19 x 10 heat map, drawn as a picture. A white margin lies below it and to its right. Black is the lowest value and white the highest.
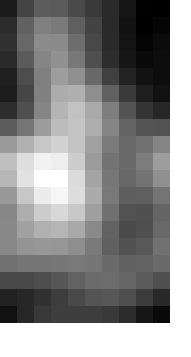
Stripes: none. Lone odd cells: none. Grain: blotchy. Calmest part: top right. Ninth with the lowest average: top right.
